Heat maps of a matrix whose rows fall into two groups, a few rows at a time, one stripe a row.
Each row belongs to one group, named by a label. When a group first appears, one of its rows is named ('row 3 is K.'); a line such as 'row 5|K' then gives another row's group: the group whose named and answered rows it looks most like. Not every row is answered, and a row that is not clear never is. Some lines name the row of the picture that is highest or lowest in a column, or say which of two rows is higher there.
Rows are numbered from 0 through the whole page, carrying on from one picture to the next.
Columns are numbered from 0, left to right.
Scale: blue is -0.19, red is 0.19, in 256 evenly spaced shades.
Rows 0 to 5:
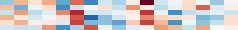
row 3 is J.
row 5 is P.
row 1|P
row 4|J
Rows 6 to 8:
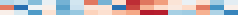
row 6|P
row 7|P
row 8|P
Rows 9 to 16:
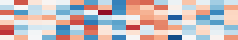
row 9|J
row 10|P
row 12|J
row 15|P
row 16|J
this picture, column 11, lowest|9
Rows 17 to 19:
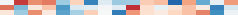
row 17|J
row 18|P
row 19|P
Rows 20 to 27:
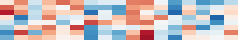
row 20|J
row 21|J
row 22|J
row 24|P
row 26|J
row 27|J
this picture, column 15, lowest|23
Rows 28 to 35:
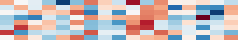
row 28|P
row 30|J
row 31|P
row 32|J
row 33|J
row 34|P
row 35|J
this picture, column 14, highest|31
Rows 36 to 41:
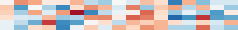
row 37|P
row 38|J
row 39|P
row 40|P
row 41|P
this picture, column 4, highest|38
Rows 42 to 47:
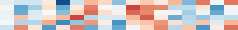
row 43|P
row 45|J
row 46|P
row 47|J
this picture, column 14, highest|42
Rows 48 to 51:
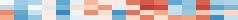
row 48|P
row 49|P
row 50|P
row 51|P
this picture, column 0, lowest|49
